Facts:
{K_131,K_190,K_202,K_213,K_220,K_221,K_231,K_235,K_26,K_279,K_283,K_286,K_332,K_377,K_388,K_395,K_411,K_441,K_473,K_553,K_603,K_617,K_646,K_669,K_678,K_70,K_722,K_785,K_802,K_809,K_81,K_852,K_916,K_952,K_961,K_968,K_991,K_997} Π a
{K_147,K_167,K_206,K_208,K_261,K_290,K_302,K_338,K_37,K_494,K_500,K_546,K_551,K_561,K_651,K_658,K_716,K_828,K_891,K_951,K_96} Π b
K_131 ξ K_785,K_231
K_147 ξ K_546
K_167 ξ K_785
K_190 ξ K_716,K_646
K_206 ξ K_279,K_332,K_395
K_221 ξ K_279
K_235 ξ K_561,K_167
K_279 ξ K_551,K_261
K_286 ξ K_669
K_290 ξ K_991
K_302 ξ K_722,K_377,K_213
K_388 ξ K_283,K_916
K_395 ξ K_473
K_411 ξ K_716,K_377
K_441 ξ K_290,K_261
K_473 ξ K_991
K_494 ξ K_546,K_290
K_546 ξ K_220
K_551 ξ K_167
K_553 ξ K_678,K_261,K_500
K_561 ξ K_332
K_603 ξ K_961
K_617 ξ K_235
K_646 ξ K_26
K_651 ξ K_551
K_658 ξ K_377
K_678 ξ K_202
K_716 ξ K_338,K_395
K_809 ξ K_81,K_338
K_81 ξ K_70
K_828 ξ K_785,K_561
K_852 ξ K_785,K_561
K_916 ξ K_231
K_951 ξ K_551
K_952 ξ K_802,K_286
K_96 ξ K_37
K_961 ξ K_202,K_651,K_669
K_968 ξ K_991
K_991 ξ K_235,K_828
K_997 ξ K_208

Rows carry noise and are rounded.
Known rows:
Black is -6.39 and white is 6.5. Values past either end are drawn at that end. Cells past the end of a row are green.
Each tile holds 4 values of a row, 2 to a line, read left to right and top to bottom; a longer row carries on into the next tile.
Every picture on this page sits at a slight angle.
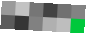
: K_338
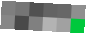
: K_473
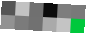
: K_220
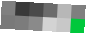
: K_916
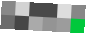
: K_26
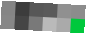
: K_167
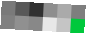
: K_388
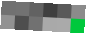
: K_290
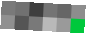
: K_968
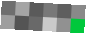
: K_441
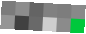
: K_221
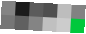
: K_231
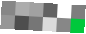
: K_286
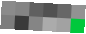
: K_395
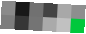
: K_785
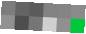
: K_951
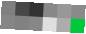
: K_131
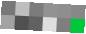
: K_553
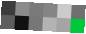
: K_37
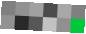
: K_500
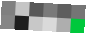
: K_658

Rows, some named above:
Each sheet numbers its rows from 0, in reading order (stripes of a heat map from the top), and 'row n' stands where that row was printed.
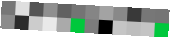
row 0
K_302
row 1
K_377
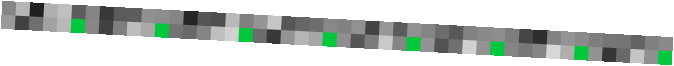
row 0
K_997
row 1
K_167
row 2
K_231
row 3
K_716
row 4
K_206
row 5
K_951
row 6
K_131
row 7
K_279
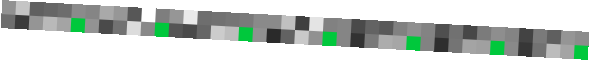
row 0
K_716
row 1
K_286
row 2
K_81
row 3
K_202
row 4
K_561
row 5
K_332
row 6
K_551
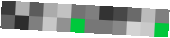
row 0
K_96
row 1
K_916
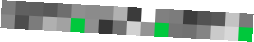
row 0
K_991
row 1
K_669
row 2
K_283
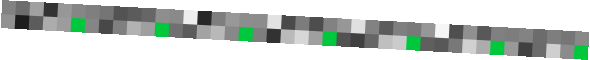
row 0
K_261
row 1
K_473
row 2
K_190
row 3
K_411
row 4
K_70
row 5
K_809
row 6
K_221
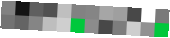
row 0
K_231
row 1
K_802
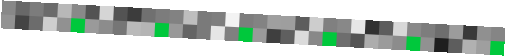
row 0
K_651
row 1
K_147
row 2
K_952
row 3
K_678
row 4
K_646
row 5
K_261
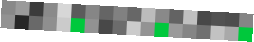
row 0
K_208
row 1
K_651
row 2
K_494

